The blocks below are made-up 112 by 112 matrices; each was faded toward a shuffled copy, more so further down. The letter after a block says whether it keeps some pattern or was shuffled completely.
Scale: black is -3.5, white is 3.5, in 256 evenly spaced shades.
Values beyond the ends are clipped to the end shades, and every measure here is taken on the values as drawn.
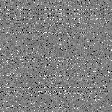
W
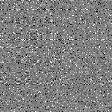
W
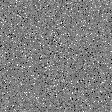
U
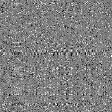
W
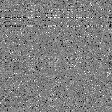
W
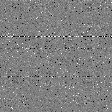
W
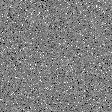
U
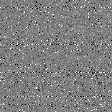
W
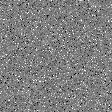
U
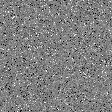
U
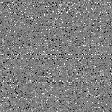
W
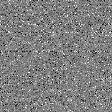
W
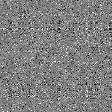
W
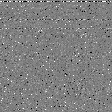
W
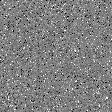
U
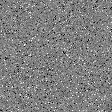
U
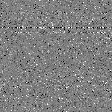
W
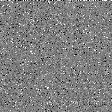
W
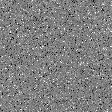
U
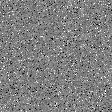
U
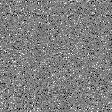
W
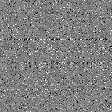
W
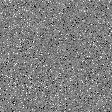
U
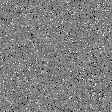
U
